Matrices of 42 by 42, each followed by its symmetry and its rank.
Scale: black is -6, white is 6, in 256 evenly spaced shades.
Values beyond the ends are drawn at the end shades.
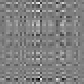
neither, rank two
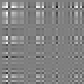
symmetric, rank one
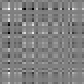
symmetric, rank one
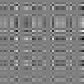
neither, rank one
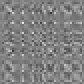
symmetric, rank three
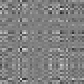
neither, rank two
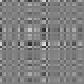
symmetric, rank one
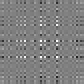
symmetric, rank one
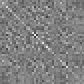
symmetric, rank five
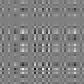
neither, rank one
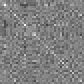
symmetric, rank five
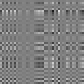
neither, rank one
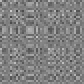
symmetric, rank three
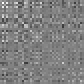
symmetric, rank three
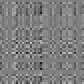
neither, rank two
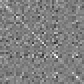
symmetric, rank five
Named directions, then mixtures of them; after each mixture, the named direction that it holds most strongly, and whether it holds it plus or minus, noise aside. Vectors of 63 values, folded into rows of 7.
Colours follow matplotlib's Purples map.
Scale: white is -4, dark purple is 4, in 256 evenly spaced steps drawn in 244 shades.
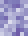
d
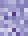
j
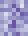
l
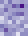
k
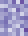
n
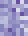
n, minus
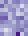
k, minus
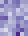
d, plus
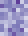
n, minus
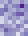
k, plus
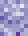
k, minus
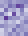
j, plus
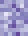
l, plus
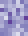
d, minus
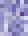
n, minus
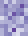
k, plus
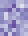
l, plus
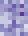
k, plus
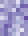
d, minus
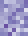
d, minus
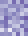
n, plus
